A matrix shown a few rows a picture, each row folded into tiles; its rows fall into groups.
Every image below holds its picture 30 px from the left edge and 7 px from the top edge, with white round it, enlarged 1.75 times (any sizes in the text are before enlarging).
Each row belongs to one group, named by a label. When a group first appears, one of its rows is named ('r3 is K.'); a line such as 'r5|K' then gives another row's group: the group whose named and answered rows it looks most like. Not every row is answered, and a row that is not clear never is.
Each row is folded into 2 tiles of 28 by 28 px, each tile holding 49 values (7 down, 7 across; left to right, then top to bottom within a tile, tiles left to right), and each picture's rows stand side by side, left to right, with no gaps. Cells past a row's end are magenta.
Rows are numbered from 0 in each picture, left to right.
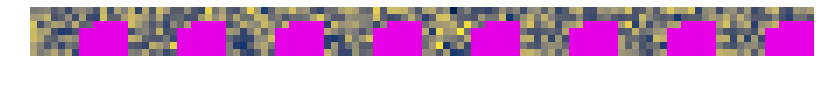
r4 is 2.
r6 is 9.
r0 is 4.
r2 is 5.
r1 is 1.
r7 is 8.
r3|5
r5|8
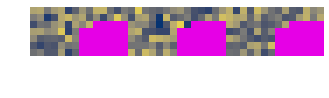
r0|5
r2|1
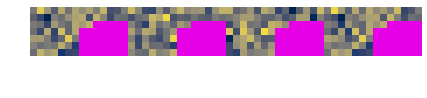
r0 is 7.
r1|9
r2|2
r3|7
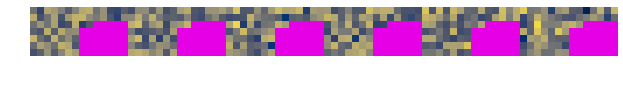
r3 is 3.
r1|8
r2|9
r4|1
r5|2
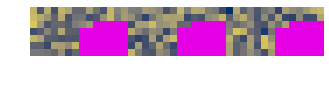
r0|1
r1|5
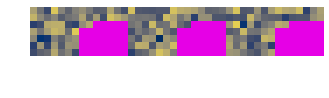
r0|5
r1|3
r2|9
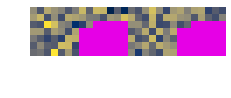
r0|5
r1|3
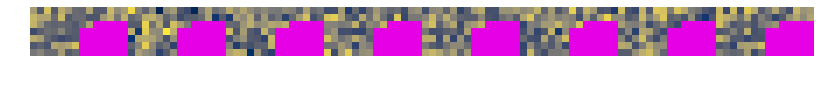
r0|1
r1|2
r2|2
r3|4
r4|8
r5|5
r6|3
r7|1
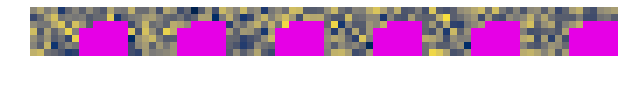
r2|5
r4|7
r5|8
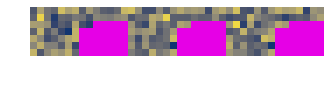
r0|4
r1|9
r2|9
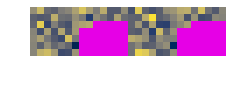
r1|7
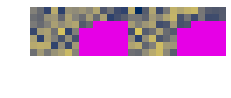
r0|3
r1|3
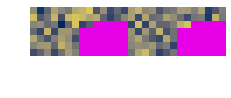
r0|3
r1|7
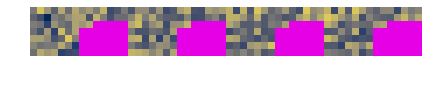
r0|7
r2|1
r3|1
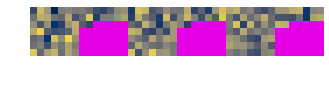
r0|4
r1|4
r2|9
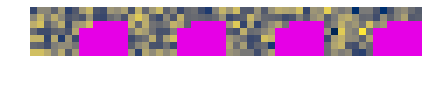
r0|8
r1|4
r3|2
